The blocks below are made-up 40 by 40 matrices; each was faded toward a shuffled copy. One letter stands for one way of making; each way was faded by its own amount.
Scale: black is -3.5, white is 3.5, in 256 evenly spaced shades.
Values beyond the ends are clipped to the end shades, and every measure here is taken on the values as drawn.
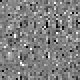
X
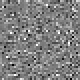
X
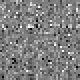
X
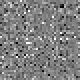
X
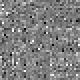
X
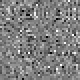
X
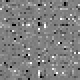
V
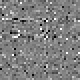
V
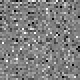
X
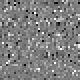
V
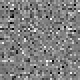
X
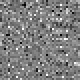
X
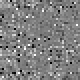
V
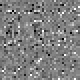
X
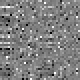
X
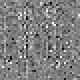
X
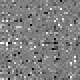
V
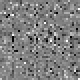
X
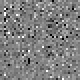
V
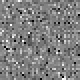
X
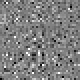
X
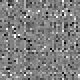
X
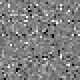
V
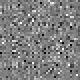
X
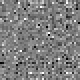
X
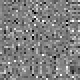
X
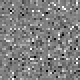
V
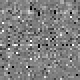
V
